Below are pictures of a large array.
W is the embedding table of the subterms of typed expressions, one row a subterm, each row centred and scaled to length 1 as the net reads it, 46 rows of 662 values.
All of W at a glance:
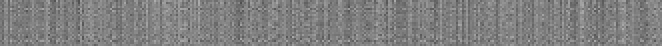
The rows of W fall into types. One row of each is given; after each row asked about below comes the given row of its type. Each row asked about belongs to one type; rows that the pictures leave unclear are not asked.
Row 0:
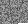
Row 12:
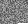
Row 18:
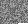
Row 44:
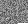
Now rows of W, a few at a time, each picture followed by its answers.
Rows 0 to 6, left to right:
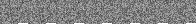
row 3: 12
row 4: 18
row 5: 12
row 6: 18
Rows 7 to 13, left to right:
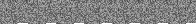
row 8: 0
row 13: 0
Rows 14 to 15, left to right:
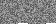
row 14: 18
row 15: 18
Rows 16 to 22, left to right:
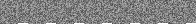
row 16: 44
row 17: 12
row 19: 12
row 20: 18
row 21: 12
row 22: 0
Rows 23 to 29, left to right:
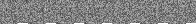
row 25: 0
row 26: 0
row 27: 12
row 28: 44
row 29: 0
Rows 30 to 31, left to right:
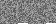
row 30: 44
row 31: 18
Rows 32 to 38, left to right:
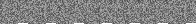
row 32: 12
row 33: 44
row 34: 18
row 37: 12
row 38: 44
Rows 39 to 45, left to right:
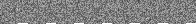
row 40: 0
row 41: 0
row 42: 18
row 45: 12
